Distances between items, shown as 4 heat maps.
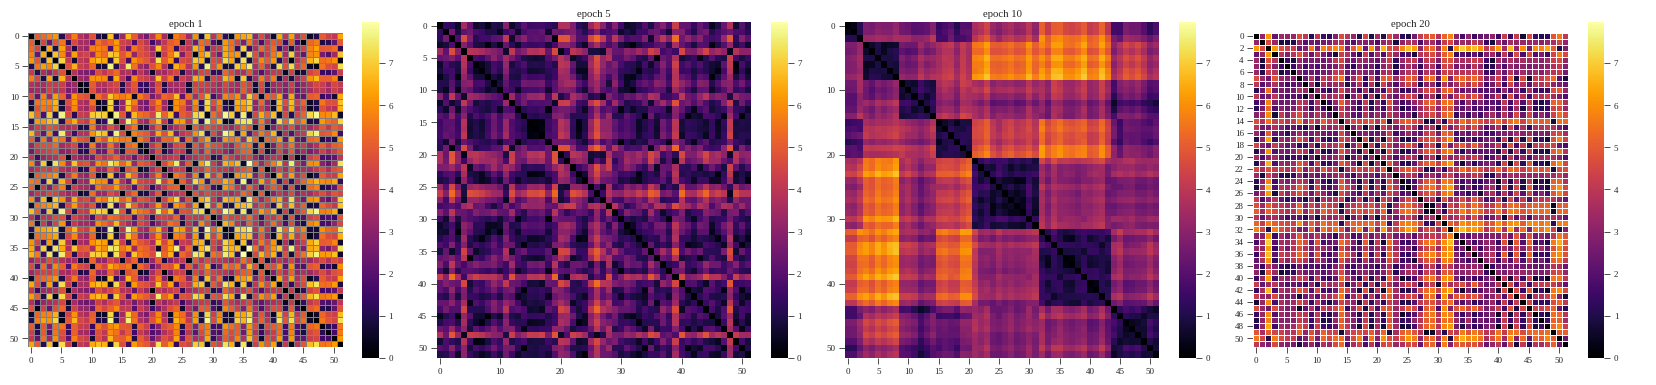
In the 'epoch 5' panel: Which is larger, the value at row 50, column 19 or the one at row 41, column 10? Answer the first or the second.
the first
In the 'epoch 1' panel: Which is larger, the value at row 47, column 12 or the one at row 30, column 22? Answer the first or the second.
the second
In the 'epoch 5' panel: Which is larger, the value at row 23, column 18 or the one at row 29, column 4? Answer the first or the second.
the second
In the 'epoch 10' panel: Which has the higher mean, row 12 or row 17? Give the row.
17
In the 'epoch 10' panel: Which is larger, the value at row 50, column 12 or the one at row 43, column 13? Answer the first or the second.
the second
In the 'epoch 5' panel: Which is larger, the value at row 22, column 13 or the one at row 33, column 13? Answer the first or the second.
the first
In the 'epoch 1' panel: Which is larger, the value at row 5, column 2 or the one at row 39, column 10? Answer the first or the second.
the first
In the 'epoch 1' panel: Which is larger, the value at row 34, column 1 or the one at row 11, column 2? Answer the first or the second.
the second
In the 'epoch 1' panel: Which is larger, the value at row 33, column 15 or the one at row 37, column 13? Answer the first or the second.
the second
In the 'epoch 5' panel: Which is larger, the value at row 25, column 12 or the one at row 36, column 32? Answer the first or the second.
the first
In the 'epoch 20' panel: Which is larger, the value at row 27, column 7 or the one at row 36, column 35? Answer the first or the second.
the second
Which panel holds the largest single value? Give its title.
epoch 1
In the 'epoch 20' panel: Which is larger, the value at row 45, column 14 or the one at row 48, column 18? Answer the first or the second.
the first
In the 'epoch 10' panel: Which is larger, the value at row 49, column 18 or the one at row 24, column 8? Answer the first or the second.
the second
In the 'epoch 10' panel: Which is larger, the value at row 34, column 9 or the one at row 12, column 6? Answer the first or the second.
the first
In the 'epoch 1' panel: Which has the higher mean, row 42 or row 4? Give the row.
4
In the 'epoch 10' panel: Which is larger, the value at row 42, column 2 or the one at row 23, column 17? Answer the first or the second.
the first
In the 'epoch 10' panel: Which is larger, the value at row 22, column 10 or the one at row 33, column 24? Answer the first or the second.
the first
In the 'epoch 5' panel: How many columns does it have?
52
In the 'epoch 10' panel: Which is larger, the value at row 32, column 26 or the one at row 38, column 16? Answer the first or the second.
the second
